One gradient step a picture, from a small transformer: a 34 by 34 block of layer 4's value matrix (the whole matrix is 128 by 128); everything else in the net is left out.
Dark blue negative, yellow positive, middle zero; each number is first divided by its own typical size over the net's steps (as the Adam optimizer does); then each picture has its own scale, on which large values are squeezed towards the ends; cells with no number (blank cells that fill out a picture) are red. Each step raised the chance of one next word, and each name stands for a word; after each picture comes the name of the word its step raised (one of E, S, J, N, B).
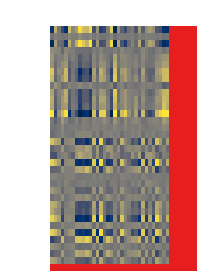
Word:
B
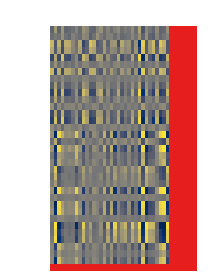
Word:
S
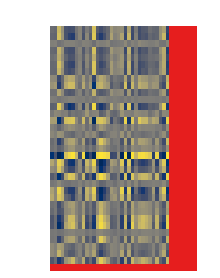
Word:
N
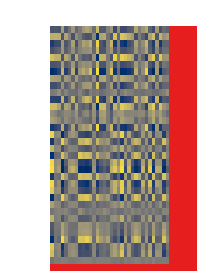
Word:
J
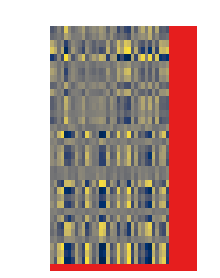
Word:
S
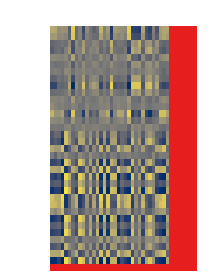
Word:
N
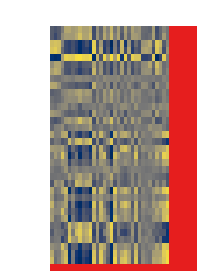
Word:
S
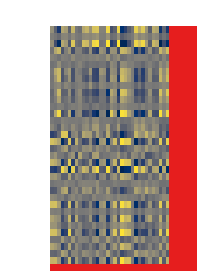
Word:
B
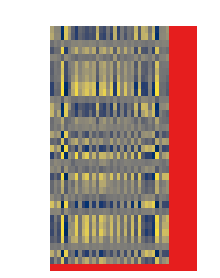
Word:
N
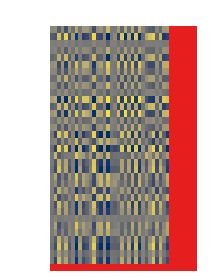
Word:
J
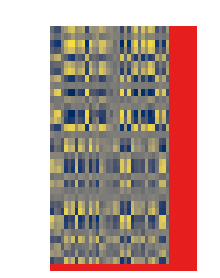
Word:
J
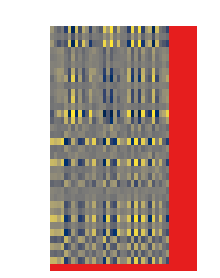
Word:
B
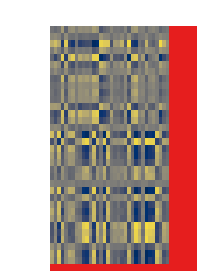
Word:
S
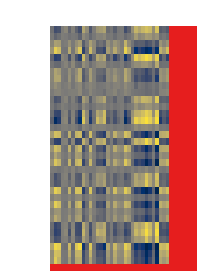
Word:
S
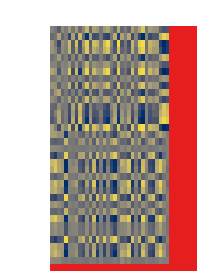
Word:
J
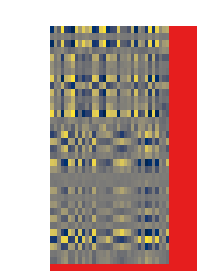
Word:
B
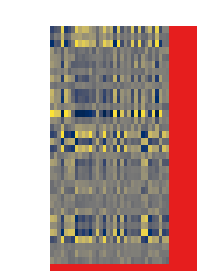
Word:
B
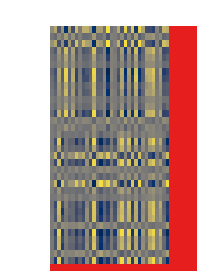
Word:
B
